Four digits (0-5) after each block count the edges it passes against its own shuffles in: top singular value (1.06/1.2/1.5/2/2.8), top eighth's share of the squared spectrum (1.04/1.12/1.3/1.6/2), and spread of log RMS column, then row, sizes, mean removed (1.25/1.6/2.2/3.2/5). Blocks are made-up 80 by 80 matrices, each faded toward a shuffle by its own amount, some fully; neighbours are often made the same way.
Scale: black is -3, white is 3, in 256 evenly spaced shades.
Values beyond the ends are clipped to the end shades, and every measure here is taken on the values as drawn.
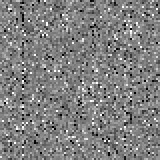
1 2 2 0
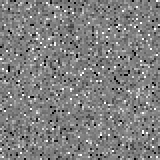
0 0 0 0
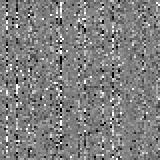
2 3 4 0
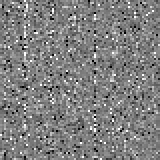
2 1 2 0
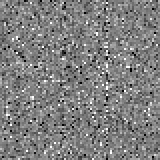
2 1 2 0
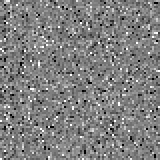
1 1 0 0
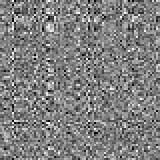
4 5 3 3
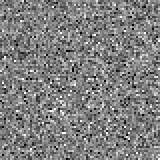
2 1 0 0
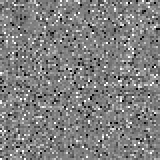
2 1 0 0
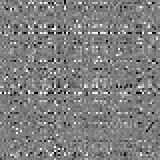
5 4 3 3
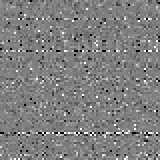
4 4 2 3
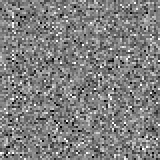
1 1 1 0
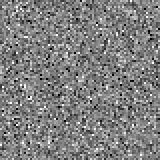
0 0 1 0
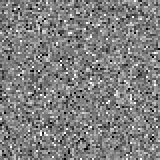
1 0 0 0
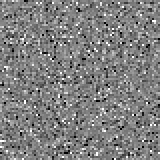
3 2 0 1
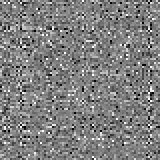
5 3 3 2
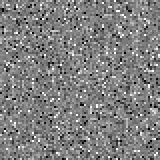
1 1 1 0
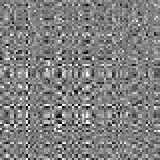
5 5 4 4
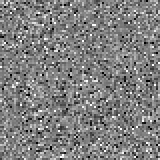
3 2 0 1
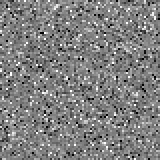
0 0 0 0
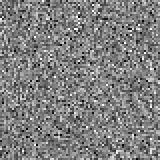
2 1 0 0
